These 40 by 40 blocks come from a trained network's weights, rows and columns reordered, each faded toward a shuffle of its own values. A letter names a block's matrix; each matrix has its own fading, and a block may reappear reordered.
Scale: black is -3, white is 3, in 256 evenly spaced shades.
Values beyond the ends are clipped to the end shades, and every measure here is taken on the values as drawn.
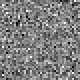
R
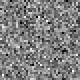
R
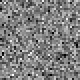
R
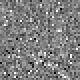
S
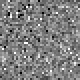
S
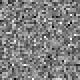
R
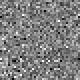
R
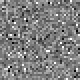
S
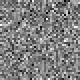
R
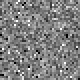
S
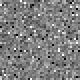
S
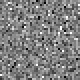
S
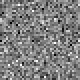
R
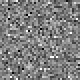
R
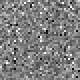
S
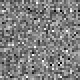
R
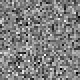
R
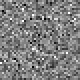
R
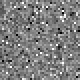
S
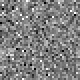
S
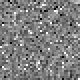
S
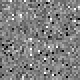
S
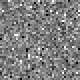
S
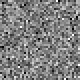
R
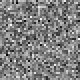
R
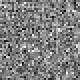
R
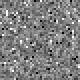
S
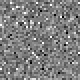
S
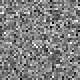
R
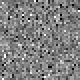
S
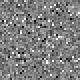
S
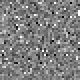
S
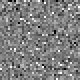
S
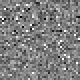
S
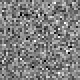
R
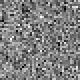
R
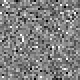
S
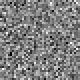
R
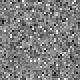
S
